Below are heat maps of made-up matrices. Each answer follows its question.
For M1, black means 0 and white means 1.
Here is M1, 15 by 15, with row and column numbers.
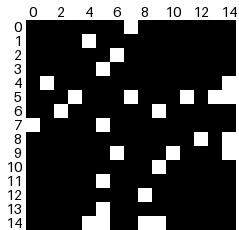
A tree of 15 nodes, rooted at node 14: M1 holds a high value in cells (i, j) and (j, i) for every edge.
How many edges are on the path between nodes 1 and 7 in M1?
4
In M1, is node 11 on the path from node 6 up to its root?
no
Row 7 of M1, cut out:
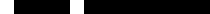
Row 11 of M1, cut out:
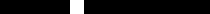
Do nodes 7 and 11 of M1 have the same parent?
yes
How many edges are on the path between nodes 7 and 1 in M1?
4
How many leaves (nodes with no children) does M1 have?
8
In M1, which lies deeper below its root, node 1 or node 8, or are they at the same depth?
node 1
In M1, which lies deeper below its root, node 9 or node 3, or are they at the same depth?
node 3
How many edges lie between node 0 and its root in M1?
3
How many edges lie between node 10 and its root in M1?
2
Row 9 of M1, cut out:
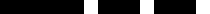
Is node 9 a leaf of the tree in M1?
no
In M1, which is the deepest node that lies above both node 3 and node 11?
5
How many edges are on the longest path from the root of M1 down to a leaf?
3
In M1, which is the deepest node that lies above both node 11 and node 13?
5
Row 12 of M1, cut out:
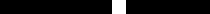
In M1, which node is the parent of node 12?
8
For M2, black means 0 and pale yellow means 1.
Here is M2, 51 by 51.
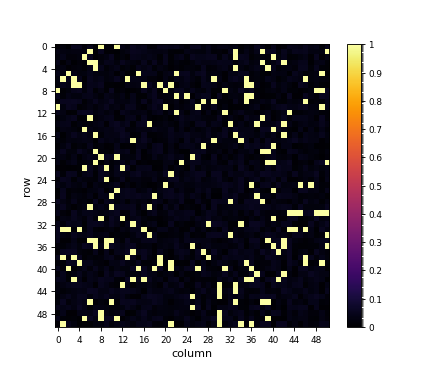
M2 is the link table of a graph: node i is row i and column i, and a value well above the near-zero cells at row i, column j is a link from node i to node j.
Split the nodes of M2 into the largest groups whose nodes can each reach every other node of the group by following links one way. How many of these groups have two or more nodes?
1
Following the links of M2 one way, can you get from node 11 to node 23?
yes
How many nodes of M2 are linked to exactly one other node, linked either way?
3
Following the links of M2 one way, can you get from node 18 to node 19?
yes
